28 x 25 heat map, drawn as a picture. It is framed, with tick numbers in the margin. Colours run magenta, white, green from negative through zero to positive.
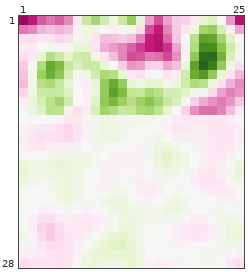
The bottom part is calmer, past a seam about 40% of the way down. No overall slope runs across the table. There are no lone odd cells.
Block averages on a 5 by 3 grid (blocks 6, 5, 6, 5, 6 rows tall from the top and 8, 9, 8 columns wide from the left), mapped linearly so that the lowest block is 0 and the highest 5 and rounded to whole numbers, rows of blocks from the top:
204 / 452 / 232 / 332 / 232
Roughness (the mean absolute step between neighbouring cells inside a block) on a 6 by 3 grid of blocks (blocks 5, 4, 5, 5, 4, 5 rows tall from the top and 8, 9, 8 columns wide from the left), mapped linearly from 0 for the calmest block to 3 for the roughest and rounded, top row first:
2 2 3 | 2 2 3 | 1 1 1 | 0 0 0 | 0 0 0 | 0 0 0
